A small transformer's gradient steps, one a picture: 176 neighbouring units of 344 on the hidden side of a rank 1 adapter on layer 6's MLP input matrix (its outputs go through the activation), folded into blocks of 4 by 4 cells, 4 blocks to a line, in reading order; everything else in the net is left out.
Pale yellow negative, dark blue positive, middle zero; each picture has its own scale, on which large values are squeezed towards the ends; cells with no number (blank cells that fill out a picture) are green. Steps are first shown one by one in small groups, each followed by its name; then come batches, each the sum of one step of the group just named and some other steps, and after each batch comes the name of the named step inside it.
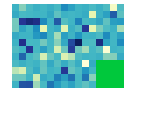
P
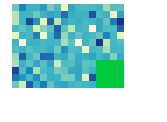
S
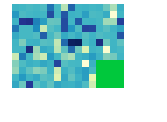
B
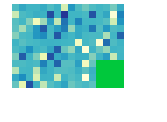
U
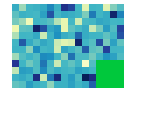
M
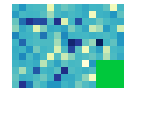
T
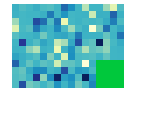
T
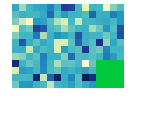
M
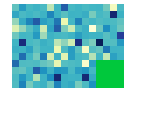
T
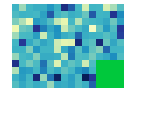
M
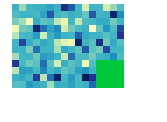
M
